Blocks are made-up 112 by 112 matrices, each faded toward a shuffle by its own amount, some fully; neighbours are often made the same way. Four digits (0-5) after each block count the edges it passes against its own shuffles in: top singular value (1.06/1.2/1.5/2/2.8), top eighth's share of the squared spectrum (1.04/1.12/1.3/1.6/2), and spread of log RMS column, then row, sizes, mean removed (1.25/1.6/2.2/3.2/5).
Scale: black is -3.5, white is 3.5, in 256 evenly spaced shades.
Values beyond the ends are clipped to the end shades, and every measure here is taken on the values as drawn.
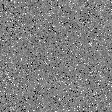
0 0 0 0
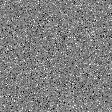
0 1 0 1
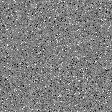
0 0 0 0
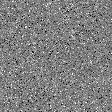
0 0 0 0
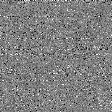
1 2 0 3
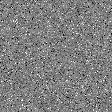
0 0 0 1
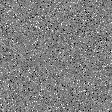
0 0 0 0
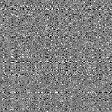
5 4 2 3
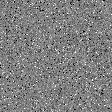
2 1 0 0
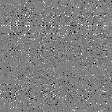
4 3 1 2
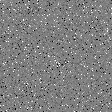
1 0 0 0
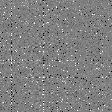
4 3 2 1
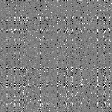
5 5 4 3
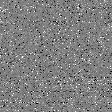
3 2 0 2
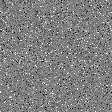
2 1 0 0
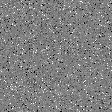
3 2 0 0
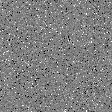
0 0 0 0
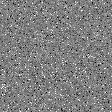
0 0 0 0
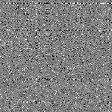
4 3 1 2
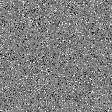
3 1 0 0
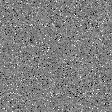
3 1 0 0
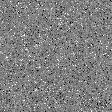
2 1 0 0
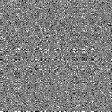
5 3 2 3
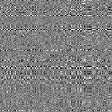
5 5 3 4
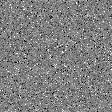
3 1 0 0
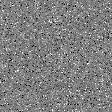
3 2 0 0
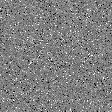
2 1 0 1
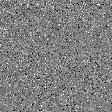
3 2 0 1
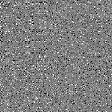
4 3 2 2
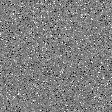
2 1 0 0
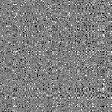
5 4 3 3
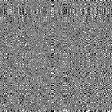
5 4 3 3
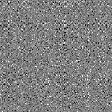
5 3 2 2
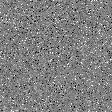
1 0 0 0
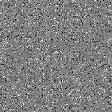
4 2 1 1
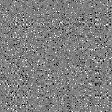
4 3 2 2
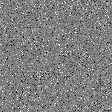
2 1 0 0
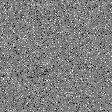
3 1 0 0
